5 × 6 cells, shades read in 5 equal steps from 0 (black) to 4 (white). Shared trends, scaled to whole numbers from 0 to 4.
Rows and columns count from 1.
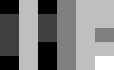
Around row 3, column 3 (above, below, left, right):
1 0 3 2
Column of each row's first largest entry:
2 2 2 2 6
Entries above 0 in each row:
4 6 6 5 4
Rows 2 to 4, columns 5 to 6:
3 3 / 3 2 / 3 3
